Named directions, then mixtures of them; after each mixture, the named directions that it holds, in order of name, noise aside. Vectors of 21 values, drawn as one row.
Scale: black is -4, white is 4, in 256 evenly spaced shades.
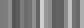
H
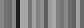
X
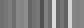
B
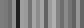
X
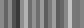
B, H, X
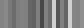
B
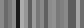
X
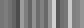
B, H, X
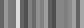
X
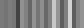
B, H, X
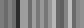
B, H, X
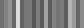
B, X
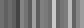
B, H, X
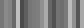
H, X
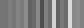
B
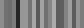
B, H, X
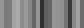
H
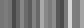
B, H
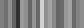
H, X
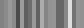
B, H, X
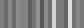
B
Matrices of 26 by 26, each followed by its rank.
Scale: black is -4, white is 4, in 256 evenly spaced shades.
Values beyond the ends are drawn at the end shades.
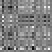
two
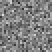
full rank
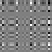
one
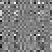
three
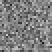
full rank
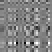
two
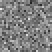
full rank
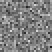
full rank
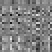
three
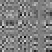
three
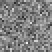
full rank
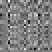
three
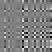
one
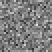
full rank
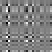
one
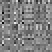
three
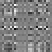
two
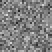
full rank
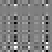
one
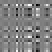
one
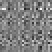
three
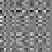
two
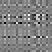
two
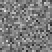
full rank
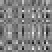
two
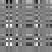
one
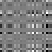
one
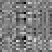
three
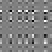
one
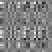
two
